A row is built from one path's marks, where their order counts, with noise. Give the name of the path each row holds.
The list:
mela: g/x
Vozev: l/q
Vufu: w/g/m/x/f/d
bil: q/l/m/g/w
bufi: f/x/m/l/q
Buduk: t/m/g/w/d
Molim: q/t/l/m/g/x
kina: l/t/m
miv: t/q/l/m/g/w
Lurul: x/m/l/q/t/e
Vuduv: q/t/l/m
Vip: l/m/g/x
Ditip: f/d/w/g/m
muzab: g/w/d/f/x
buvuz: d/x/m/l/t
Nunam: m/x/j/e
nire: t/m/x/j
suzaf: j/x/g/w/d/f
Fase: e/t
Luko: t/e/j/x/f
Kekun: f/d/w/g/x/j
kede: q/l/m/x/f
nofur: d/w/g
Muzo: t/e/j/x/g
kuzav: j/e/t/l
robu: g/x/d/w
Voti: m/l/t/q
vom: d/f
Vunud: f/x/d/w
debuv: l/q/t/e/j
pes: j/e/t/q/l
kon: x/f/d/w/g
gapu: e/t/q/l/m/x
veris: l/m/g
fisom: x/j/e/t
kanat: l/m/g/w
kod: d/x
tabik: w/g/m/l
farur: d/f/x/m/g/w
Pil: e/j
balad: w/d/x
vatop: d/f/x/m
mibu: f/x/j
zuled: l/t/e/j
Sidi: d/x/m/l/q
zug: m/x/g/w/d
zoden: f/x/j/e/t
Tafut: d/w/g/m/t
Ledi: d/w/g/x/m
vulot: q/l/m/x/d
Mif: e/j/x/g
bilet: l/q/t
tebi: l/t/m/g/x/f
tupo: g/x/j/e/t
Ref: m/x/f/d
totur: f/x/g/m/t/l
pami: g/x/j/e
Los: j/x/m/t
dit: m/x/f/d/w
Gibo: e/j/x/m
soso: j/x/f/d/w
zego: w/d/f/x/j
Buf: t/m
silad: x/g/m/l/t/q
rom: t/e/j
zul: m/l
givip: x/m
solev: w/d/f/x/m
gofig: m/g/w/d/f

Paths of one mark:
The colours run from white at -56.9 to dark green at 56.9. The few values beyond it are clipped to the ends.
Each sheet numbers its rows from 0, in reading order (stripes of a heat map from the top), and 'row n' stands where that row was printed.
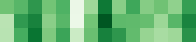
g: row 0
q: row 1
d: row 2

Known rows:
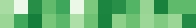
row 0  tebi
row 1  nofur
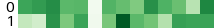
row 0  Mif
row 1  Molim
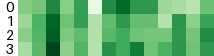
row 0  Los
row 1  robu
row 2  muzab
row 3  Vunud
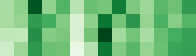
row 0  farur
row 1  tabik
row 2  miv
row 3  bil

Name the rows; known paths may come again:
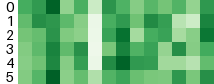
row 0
suzaf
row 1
Pil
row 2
pes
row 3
mela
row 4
Los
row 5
muzab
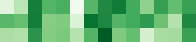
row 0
Lurul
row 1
Luko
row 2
Buduk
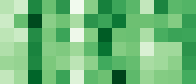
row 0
silad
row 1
solev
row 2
Molim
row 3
Tafut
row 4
gofig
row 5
Ref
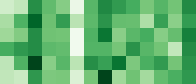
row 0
gapu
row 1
robu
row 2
debuv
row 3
Mif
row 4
Vunud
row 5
miv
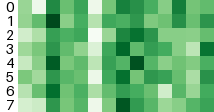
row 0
tebi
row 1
kon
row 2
zul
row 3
Fase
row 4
dit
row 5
zuled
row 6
Ledi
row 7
Voti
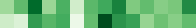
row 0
vom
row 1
kina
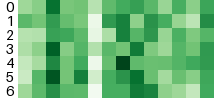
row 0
Vufu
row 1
kuzav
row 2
kanat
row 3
farur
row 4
bilet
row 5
kod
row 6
Nunam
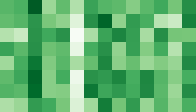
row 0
Kekun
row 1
rom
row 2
Vip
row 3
tupo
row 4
nofur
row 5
mibu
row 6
zoden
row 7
tabik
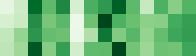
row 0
buvuz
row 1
Vuduv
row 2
bil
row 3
vatop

